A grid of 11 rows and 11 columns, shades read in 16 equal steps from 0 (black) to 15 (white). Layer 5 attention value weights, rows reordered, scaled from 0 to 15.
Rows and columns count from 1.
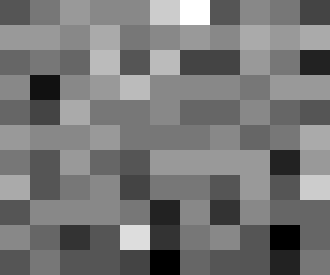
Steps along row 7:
down up down down up same same same down up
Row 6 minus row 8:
-1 3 1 1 3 0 0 3 -3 2 -2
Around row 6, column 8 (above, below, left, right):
6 9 7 6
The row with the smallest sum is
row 11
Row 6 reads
9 8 8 9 7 7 7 8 6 7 10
